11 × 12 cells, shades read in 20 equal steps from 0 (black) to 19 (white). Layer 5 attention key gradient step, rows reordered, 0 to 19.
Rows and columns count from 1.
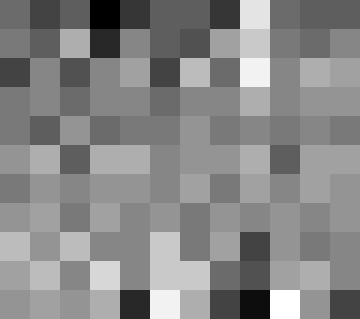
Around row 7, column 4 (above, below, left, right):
13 12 10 11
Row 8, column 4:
12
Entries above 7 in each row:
3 8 9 12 11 10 12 12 11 11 8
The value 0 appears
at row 1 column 4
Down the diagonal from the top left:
8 7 6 10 9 10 12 11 5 12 11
